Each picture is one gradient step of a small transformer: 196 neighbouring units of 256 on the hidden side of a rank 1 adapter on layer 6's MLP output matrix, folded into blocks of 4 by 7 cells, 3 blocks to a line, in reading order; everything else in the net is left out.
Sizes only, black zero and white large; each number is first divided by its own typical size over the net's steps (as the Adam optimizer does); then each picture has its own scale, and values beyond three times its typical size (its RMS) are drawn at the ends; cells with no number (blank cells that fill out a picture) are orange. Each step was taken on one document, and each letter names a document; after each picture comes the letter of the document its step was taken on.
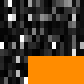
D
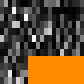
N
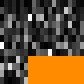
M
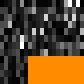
D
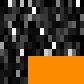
D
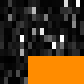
D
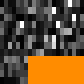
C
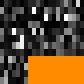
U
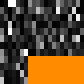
U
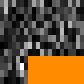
C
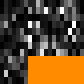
U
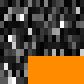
N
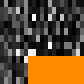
N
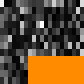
N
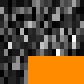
U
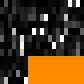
D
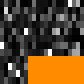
M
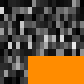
U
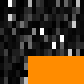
D
